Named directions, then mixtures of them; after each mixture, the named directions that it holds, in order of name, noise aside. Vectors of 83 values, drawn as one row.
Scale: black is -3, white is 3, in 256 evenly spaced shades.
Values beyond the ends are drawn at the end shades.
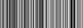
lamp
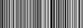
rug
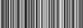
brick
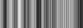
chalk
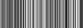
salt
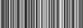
brick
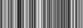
chalk, lamp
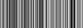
lamp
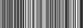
salt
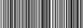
rug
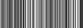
salt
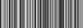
brick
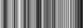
chalk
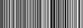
rug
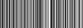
lamp, rug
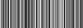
brick, rug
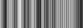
chalk
